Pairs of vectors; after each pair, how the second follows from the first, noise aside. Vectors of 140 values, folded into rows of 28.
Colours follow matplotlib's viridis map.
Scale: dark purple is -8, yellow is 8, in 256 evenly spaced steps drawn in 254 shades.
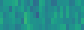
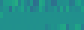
partly zeroed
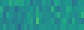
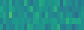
wrapped around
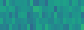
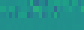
partly zeroed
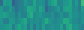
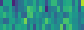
scaled up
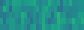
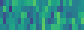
scaled up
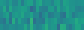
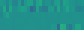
partly zeroed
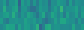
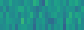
reversed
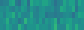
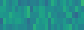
wrapped around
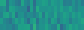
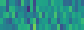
scaled up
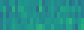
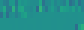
partly zeroed
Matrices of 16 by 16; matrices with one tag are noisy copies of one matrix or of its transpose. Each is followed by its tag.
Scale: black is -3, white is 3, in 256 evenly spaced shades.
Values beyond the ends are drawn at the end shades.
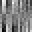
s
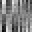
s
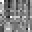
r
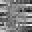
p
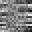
p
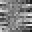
p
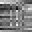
r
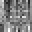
r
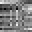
r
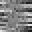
p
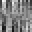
s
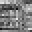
r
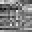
r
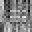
r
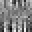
p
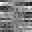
s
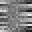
p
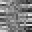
p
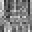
r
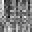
r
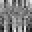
p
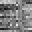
r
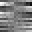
s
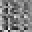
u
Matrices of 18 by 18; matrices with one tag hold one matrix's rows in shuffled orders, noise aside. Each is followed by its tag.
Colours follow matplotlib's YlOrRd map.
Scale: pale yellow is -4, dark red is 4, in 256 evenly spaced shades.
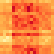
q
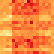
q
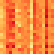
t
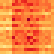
q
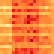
q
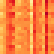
t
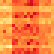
q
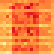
q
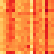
t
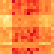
q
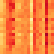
t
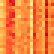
t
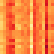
t
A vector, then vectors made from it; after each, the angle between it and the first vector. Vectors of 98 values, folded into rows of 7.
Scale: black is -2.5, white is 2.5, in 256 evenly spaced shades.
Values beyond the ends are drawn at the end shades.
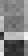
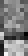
nearly opposite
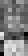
nearly opposite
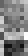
nearly parallel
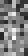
orthogonal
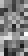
partly aligned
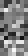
partly opposed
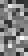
orthogonal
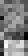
nearly opposite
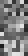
partly opposed
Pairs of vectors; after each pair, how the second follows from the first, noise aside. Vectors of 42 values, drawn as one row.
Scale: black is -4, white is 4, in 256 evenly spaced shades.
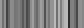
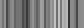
copied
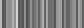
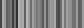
negated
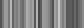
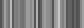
copied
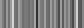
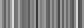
copied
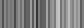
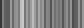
wrapped around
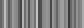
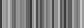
shuffled
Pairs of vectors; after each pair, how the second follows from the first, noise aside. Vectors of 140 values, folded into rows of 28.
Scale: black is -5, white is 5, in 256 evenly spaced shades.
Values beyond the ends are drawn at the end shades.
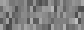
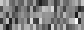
scaled up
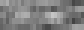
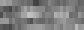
reversed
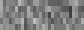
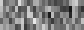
scaled up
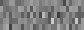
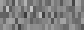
reversed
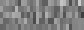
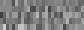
reversed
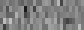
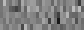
reversed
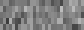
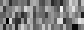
scaled up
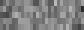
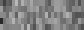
reversed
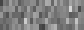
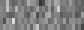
reversed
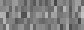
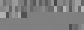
partly zeroed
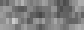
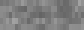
shrunk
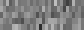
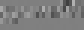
partly zeroed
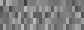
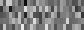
scaled up
